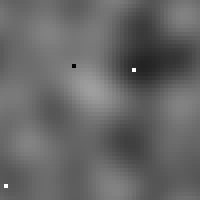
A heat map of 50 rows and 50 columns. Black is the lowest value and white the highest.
Odd rows or columns: none. Average level on the scale: 40%. Lone odd cells: 3, 2 higher and 1 lower than their neighbours. Histogram: heavy tails on both sides. Ninth with the lowest average: top right.
